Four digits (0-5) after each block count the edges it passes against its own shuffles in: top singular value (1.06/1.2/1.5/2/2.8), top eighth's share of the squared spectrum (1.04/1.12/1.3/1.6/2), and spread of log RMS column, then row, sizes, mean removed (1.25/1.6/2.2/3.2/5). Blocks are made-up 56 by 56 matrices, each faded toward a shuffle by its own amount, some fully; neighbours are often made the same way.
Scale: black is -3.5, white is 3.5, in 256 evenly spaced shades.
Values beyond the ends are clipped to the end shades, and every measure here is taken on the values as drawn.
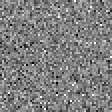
0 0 0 0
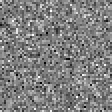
0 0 0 0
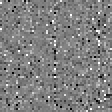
2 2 2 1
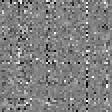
2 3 3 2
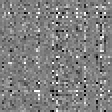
2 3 3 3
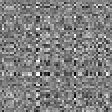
4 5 3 3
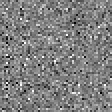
3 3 2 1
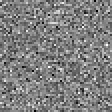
3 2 0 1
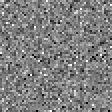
0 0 0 0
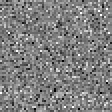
0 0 0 0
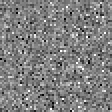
0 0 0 0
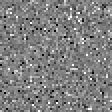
1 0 0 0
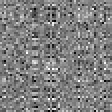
4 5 3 3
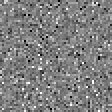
2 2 1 0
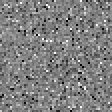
0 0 0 0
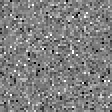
2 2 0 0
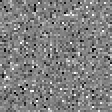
3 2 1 0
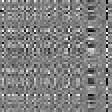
5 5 4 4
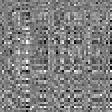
5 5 3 3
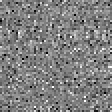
3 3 1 1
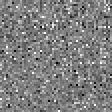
3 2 0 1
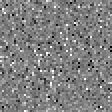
1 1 0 0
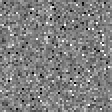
1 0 0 0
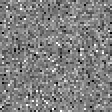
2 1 0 0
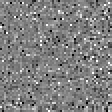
3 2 1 1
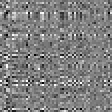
5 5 3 3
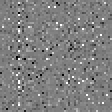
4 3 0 1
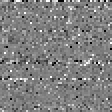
2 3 0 2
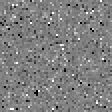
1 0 0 0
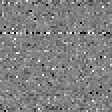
3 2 0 2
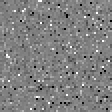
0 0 0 0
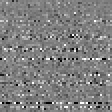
3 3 0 3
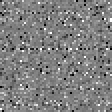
2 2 0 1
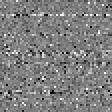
2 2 0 2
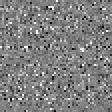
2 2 0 2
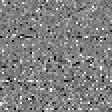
1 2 0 2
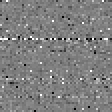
3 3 0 2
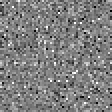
3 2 1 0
